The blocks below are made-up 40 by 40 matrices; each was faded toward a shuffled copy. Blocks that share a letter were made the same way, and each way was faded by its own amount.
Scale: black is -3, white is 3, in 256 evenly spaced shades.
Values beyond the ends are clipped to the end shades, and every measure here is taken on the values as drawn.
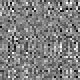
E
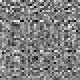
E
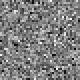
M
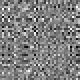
E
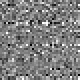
E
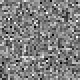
M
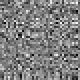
E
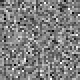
M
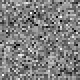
M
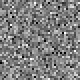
M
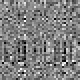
E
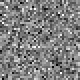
M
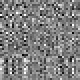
E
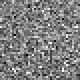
M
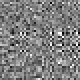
E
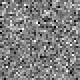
M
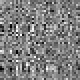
E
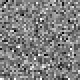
M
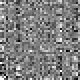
E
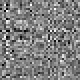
E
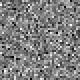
M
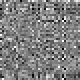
E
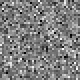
M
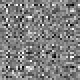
E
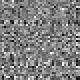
E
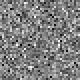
M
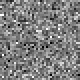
M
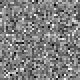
M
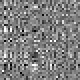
E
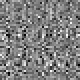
E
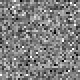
M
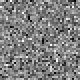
M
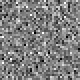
M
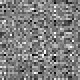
E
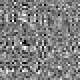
E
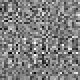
E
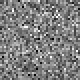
M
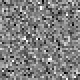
M
